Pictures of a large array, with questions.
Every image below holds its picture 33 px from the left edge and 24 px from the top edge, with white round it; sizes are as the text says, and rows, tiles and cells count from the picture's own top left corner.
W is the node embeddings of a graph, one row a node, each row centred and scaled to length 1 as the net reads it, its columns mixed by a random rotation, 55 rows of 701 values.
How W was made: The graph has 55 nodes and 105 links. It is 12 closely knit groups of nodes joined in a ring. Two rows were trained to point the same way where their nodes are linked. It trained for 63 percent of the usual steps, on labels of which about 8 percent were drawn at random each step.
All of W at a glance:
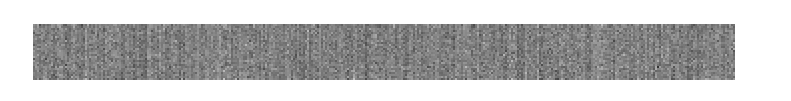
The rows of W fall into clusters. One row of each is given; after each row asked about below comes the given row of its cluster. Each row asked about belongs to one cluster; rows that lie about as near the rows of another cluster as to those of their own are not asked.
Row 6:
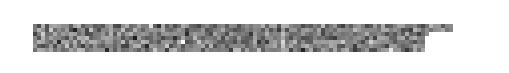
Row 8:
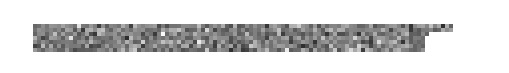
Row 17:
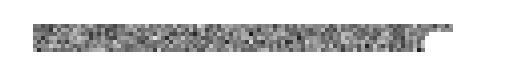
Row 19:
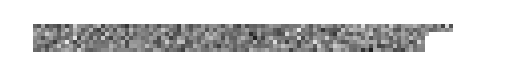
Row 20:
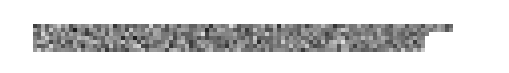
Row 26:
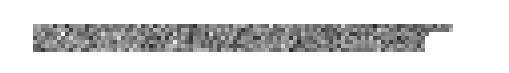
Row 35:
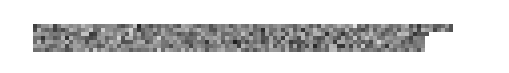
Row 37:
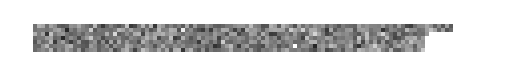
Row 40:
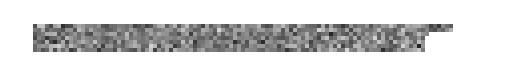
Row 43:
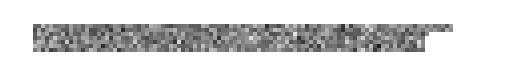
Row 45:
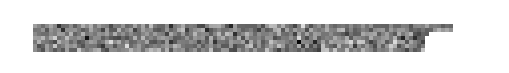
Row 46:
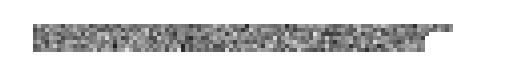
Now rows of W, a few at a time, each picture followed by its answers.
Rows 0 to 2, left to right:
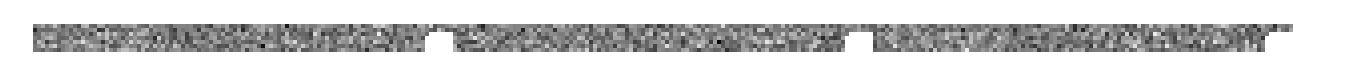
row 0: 46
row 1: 45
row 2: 46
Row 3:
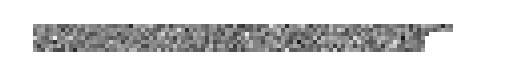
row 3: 45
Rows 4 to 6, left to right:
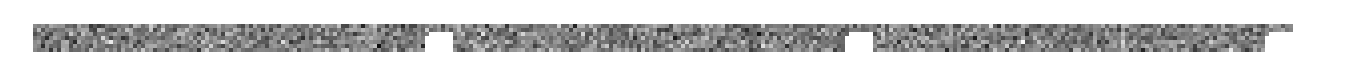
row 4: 43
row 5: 26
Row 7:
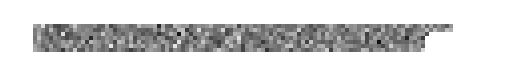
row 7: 19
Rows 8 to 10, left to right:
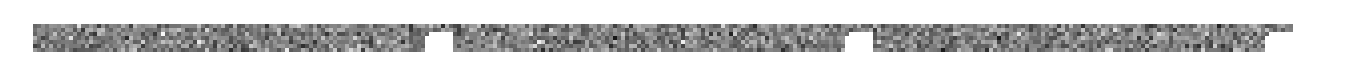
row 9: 20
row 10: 43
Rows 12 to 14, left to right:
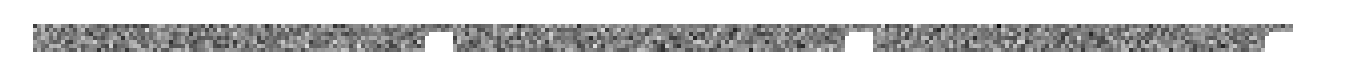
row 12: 40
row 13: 19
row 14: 19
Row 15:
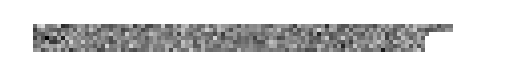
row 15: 40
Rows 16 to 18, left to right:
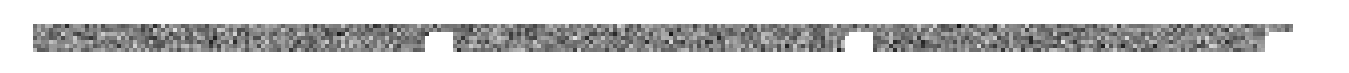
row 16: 26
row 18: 37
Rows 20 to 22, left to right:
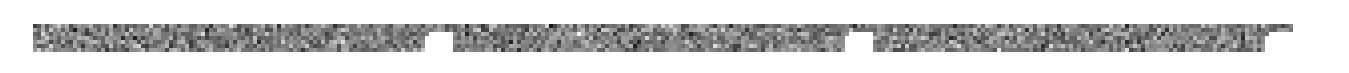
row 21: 37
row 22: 17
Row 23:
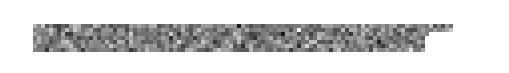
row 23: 19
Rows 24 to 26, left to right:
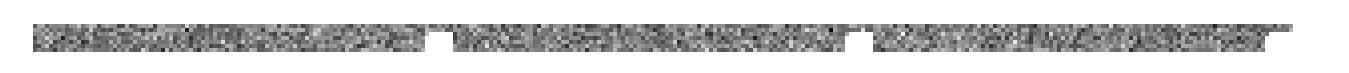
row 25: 6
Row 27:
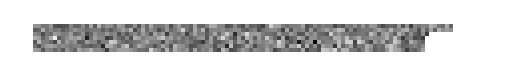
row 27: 45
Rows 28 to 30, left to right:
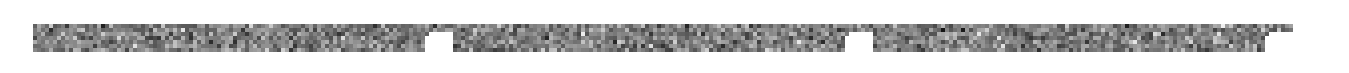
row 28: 26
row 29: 8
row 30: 46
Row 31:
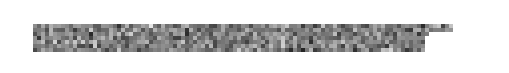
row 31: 6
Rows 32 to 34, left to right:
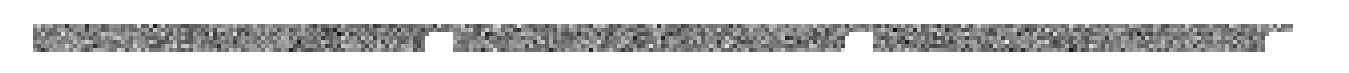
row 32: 26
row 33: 19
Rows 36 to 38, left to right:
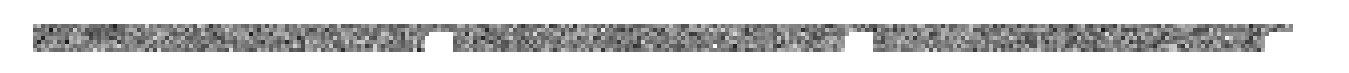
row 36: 17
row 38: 35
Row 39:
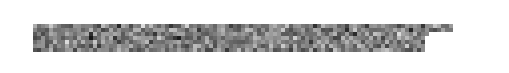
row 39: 6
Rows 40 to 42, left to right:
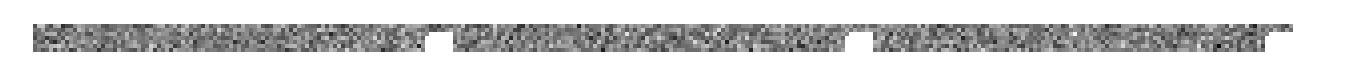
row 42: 43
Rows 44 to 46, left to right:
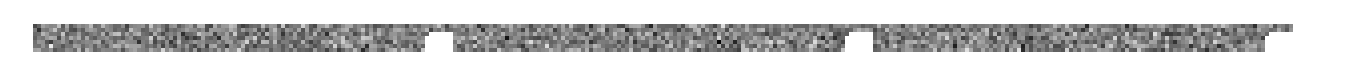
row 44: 20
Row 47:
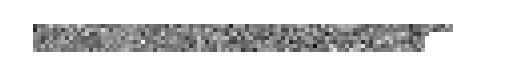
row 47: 35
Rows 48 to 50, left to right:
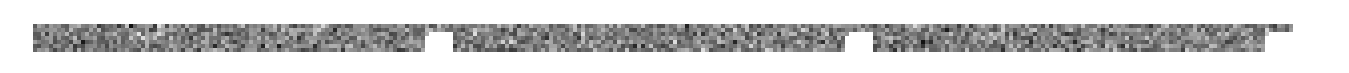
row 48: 37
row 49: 8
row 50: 37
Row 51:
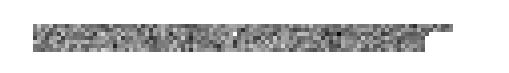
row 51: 26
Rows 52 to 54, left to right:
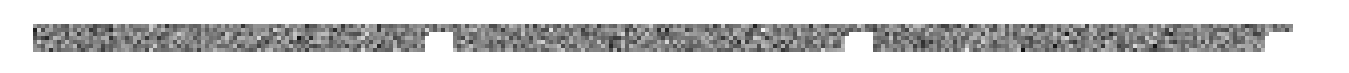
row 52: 43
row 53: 20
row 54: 37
